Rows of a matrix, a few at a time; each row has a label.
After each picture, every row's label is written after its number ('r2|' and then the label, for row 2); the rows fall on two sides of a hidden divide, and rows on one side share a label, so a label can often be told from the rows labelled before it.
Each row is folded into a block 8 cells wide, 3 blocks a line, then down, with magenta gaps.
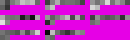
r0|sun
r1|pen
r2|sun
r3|pen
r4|sun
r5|pen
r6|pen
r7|pen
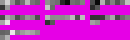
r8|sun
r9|pen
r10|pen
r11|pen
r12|sun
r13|pen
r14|sun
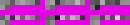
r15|sun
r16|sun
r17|pen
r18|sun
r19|sun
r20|sun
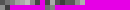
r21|sun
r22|pen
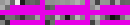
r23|sun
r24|sun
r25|sun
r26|pen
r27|pen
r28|pen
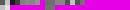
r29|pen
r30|sun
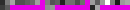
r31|pen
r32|pen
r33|sun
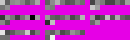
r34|sun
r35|pen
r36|pen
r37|pen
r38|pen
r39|sun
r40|sun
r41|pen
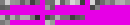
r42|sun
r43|sun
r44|sun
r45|sun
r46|pen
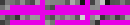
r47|pen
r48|sun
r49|pen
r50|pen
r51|pen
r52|pen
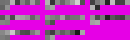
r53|pen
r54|sun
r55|pen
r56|sun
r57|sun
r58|pen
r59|pen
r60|pen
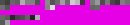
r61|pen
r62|sun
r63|pen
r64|pen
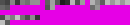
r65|pen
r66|pen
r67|sun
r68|sun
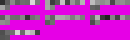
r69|pen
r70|sun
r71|sun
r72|pen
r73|sun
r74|pen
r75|sun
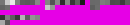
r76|pen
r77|pen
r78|pen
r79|pen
